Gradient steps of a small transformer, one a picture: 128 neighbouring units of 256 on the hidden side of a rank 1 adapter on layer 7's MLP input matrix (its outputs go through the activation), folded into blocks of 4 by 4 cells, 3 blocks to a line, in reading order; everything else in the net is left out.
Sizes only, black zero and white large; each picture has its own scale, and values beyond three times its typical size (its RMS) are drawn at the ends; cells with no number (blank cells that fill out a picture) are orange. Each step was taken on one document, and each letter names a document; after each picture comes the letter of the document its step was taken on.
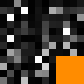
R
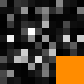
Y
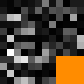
R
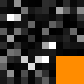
R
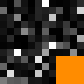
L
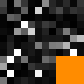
L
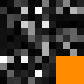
L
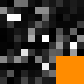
Y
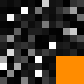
R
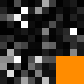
R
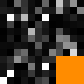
Y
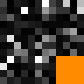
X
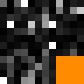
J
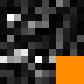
Y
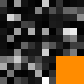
R
